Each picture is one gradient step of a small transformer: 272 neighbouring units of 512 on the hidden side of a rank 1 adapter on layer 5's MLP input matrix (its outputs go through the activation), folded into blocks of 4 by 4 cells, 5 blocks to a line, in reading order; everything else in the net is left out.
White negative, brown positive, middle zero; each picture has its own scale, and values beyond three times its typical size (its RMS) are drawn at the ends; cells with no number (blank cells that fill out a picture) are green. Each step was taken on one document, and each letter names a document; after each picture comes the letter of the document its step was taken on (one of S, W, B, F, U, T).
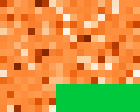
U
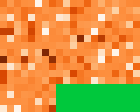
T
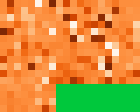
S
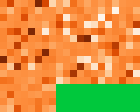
U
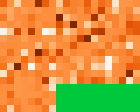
U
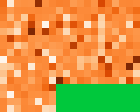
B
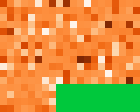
S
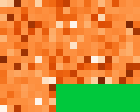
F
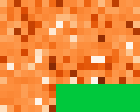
F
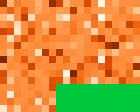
T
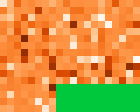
F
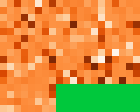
F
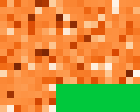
U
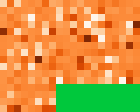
S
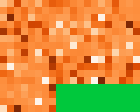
F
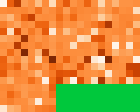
F
